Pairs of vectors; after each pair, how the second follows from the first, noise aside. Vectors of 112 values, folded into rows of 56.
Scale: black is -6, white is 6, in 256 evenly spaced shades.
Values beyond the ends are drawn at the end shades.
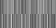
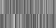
shuffled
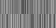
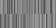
shuffled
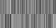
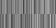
shuffled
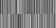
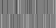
partly zeroed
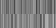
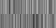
shuffled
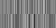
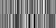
scaled up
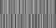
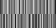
scaled up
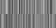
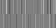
partly zeroed
